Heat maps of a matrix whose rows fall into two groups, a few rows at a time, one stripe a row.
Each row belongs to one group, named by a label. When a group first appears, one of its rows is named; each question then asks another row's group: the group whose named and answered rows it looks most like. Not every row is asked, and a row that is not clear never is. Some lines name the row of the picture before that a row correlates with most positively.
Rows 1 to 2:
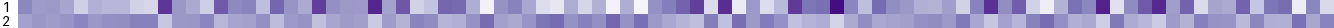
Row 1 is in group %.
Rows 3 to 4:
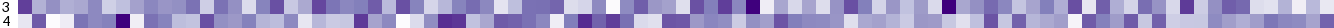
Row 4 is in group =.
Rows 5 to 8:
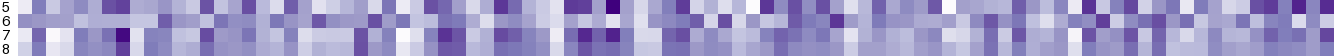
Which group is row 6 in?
%
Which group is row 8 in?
=
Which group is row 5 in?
=
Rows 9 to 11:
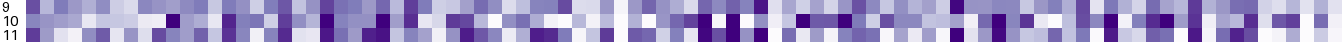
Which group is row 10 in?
%
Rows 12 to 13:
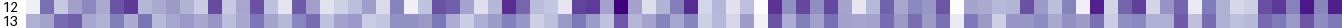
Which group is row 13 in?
=
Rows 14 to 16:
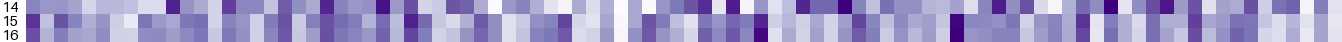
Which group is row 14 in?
%
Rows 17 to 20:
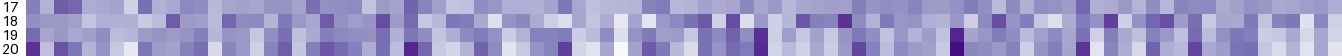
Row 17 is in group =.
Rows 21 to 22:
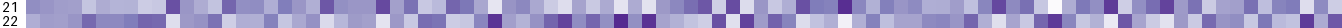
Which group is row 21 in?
%
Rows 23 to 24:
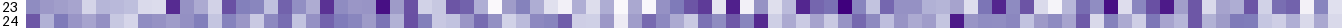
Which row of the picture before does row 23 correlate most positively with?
21
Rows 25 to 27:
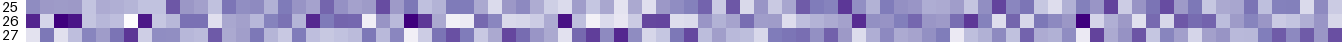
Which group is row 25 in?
%
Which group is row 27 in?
=
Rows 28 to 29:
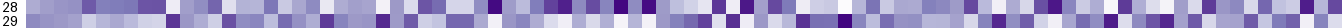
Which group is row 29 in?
%
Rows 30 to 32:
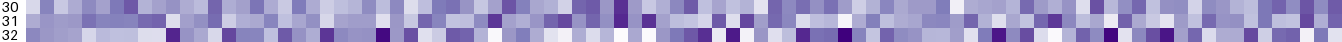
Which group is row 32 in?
%
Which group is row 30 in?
=
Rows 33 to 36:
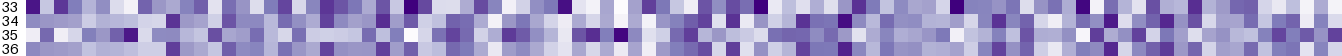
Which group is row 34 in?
%
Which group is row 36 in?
%
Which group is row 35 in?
=
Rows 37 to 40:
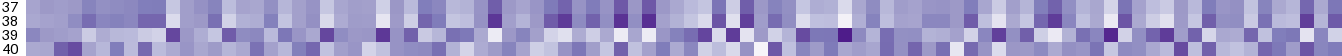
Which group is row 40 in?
=
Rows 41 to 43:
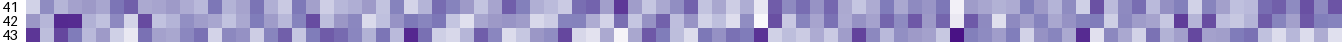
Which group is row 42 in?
=
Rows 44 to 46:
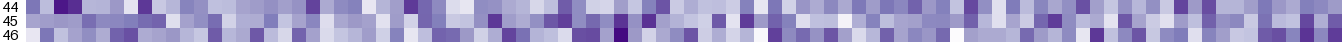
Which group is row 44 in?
=
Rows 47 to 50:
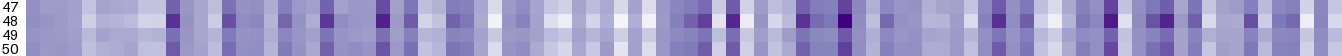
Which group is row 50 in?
%
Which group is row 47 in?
%
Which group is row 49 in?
%
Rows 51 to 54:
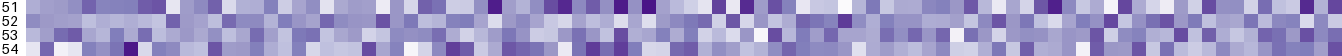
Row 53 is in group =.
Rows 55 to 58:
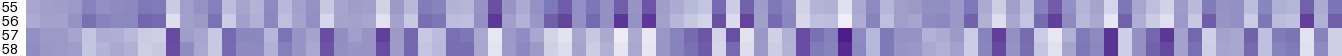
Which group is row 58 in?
%
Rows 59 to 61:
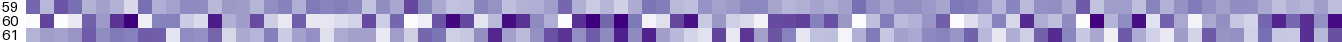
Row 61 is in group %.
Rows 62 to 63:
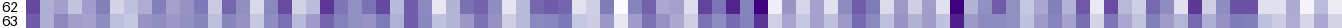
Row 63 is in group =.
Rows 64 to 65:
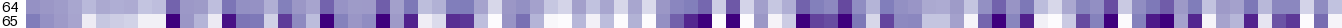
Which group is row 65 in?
%
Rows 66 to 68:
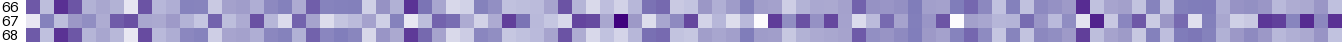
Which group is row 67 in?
=
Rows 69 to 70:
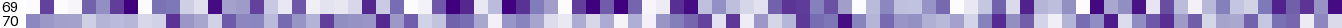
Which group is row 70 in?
%
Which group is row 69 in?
=
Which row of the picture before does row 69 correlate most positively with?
67
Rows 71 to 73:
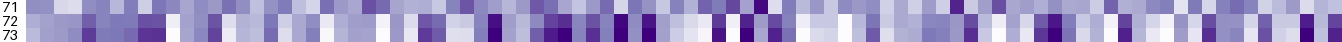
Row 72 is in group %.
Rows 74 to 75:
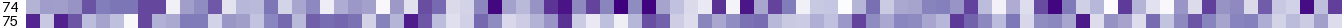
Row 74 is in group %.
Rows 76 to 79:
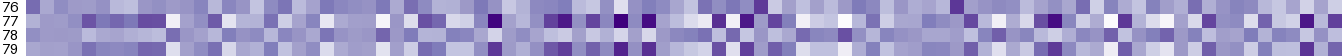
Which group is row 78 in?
%
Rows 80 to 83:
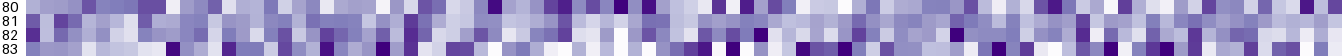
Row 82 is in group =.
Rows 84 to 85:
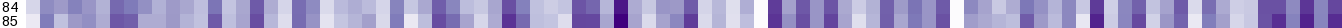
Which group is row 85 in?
=
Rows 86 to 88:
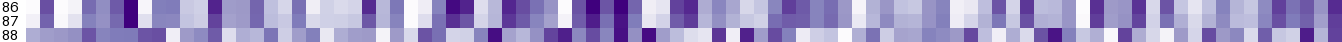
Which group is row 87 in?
=
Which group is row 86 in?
=
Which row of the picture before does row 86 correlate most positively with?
85
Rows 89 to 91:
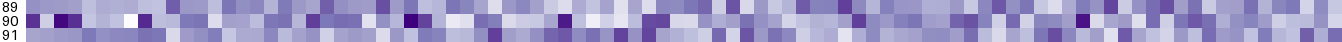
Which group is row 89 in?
%
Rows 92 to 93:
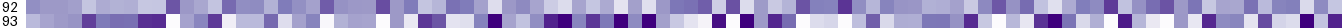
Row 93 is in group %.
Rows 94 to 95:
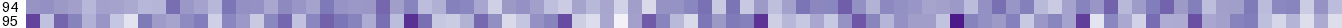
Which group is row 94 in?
%
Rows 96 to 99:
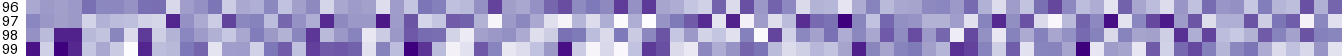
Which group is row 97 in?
%
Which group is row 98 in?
=
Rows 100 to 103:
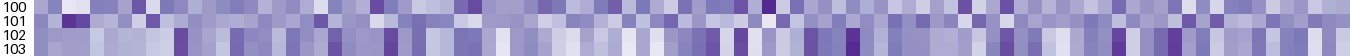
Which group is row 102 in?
%
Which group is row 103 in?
%
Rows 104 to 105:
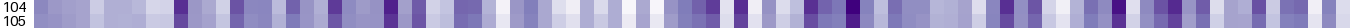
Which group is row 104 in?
%
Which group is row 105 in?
%
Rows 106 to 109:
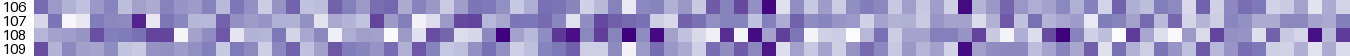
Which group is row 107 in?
=
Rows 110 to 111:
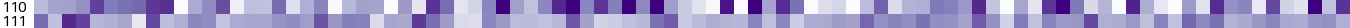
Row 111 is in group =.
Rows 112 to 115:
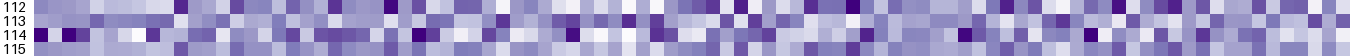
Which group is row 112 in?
%
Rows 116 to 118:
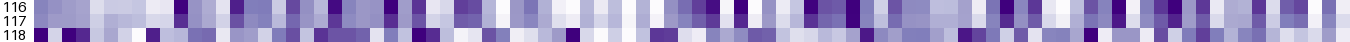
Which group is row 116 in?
%
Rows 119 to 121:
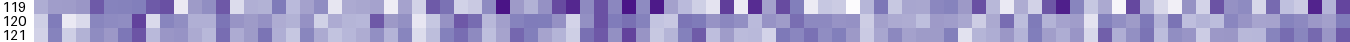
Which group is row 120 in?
=
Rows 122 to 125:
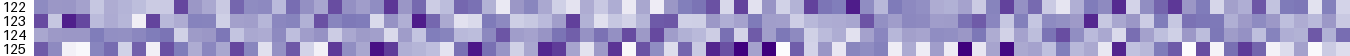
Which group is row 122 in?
%
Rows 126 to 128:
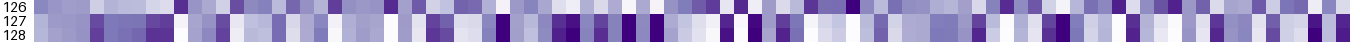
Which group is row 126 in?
%
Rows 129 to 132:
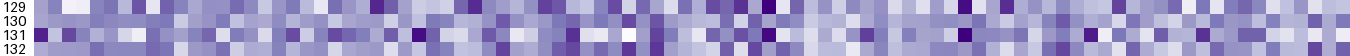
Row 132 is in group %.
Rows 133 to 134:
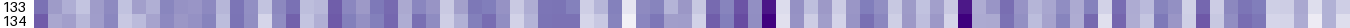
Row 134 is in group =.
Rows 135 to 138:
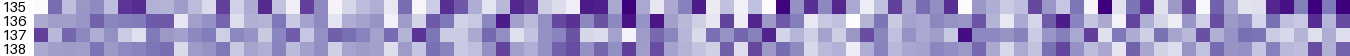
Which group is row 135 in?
=
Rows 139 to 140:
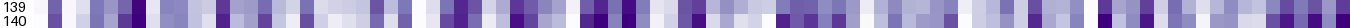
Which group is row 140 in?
=
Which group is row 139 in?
=
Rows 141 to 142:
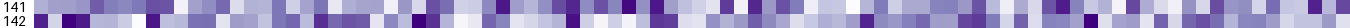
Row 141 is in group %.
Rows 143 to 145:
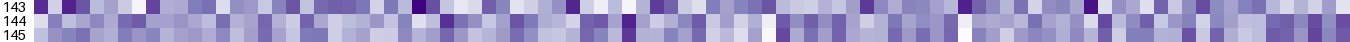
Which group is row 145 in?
=
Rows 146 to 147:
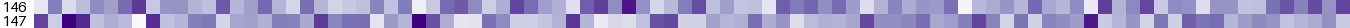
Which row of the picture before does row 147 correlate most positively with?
143
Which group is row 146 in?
=
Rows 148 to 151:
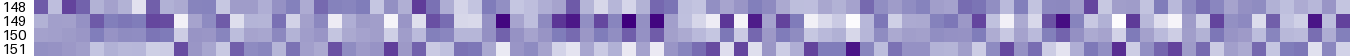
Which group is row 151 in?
%
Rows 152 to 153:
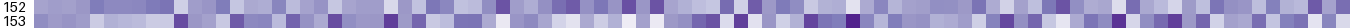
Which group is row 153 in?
%
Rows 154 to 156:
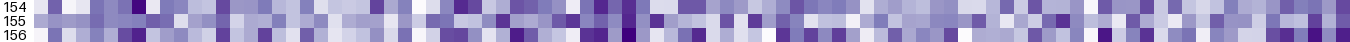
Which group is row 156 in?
=
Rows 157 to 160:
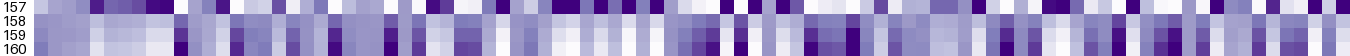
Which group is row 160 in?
%
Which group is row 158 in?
%
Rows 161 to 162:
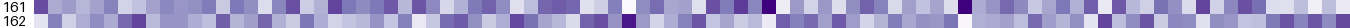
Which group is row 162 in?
=
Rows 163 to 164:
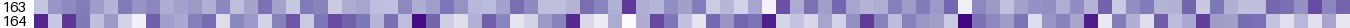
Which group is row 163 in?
=
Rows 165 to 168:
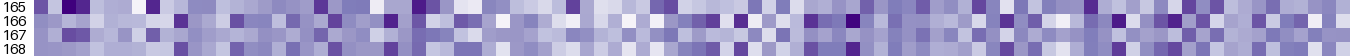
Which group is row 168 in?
%
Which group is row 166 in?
%
